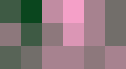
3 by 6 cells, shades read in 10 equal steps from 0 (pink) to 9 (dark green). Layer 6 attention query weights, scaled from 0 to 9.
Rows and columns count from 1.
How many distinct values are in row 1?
6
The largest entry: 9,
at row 1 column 2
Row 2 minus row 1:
-3 -2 2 1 0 0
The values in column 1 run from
4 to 7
